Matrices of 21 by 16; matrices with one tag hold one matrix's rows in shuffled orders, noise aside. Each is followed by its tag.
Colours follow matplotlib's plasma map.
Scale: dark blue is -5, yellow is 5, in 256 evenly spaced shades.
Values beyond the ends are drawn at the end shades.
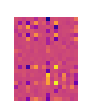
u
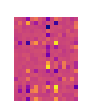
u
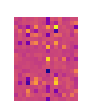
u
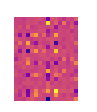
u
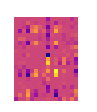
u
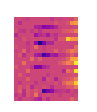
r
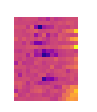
r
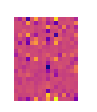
u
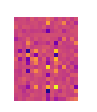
u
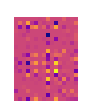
u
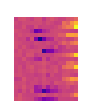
r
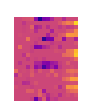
r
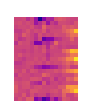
r
